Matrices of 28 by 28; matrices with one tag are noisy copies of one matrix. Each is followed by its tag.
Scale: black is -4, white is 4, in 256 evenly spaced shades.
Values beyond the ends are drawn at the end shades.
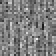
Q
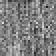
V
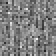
Q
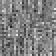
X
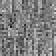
X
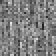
Q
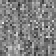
V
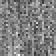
V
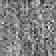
V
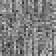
X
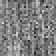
V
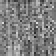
V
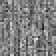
Q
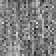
V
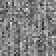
Q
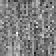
V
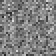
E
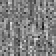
Q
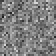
E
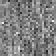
V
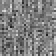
X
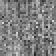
V
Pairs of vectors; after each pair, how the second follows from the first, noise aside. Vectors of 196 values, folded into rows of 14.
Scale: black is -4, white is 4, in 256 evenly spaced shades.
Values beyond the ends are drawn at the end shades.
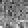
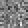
shuffled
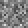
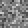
shuffled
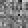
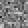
shuffled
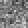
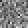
shuffled
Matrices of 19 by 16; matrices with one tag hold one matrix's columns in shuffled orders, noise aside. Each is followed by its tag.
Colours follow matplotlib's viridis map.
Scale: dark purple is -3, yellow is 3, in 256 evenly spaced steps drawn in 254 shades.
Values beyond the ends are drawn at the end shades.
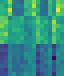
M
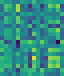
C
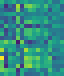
C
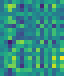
C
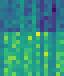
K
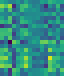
C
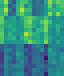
M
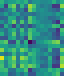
C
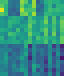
M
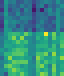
K
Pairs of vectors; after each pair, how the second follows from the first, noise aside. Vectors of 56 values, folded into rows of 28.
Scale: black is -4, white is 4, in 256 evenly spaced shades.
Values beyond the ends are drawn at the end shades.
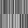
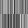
negated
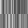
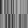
negated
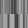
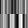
scaled up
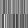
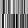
scaled up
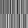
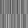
shrunk
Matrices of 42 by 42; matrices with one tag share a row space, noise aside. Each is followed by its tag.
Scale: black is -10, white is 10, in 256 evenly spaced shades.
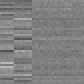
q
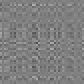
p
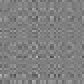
p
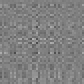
p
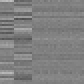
q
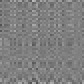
p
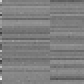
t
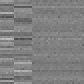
q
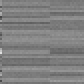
t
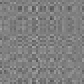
p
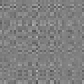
p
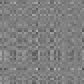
p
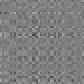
p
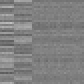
q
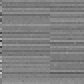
t
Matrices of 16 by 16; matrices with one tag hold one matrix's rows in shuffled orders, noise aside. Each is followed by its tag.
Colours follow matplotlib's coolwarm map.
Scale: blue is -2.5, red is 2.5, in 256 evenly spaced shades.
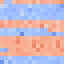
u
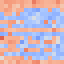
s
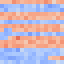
u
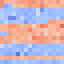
u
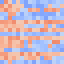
s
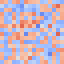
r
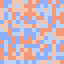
r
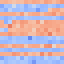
u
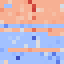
u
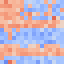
s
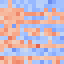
s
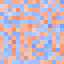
r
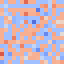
r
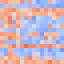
s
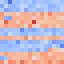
u
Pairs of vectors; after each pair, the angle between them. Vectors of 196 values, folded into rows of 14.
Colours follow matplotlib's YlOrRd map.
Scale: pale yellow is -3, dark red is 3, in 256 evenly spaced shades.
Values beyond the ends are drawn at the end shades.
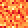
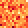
nearly opposite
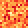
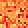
partly aligned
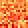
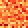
partly aligned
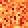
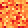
partly opposed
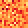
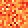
nearly opposite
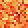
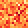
nearly parallel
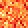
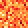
nearly parallel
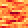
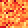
orthogonal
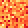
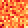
nearly opposite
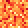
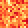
partly opposed
